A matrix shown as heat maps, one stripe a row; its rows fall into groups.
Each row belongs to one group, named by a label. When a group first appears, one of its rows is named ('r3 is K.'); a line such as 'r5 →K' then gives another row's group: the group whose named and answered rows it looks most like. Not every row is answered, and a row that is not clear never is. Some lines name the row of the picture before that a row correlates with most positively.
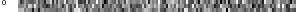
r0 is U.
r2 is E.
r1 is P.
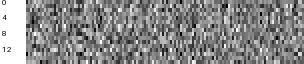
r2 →E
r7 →E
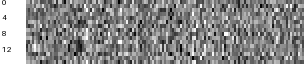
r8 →P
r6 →E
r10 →E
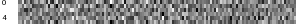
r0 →E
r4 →P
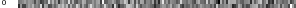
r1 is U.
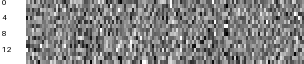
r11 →E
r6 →P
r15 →P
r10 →E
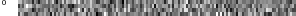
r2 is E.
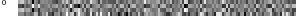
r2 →E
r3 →P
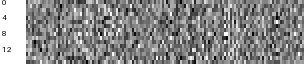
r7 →E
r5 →E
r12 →E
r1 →E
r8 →P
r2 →P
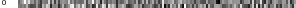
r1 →P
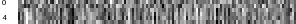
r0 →E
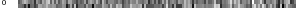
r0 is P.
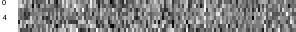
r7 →U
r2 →P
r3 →P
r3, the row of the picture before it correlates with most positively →1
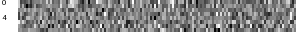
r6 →P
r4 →U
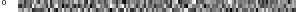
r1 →E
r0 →E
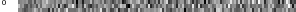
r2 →P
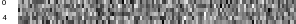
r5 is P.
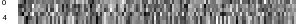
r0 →P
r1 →E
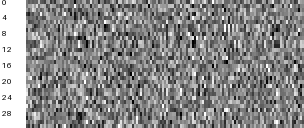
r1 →P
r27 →P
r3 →E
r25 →E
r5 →U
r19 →E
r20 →P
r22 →U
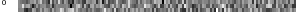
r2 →U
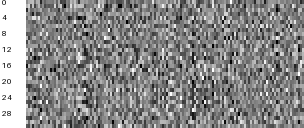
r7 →P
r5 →P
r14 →U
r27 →E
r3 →P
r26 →U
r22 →U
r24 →U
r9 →U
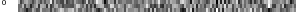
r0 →U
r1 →E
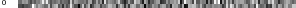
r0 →P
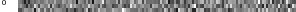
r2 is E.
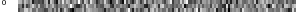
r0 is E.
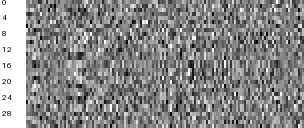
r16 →U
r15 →U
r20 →P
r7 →U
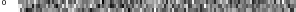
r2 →U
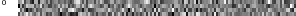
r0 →E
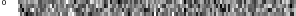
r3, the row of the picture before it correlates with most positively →2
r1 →U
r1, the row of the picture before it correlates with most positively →2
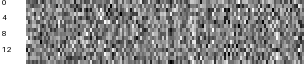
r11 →U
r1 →P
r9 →U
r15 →P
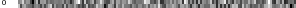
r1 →U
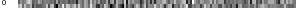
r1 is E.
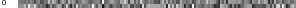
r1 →P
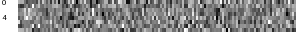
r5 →U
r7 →E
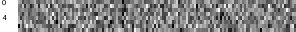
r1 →E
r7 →P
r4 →U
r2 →P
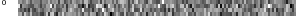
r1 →U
